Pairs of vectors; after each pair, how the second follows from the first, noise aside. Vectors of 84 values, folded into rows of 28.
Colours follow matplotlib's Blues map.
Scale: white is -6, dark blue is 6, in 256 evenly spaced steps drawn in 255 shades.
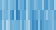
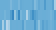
partly zeroed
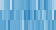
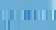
partly zeroed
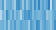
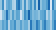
scaled up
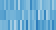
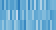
reversed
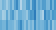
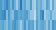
negated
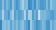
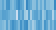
reversed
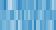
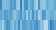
reversed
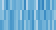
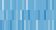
partly zeroed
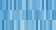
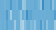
partly zeroed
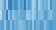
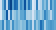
scaled up
